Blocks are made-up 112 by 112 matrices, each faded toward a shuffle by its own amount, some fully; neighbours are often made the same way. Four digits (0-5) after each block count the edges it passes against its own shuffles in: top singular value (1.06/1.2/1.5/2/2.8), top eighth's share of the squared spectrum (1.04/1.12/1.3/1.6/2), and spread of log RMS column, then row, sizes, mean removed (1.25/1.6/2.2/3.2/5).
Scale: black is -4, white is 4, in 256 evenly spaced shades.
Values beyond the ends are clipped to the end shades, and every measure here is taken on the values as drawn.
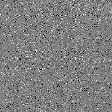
4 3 1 2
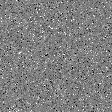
1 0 0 0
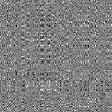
5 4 3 3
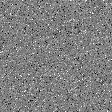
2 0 0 0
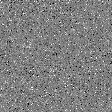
2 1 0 0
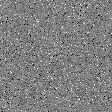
2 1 0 0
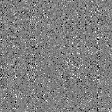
4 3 3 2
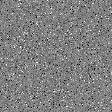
2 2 1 1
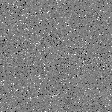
2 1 0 1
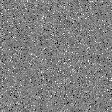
4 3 1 1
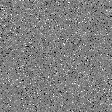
2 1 0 0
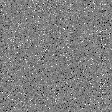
3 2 1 0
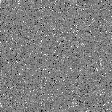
3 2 1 1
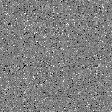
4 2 1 1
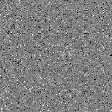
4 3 1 1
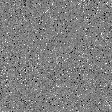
3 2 0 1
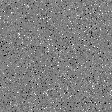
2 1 0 0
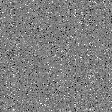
3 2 1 0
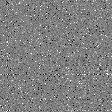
4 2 1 1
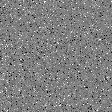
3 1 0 0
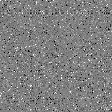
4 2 1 1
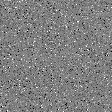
2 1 0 0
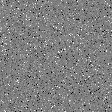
0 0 0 0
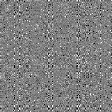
5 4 3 3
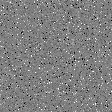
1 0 0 0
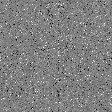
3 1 0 0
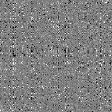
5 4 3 2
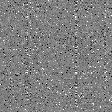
4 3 2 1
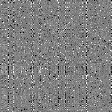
5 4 3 2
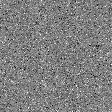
0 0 0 0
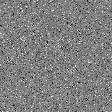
1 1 0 0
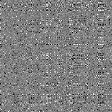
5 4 3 3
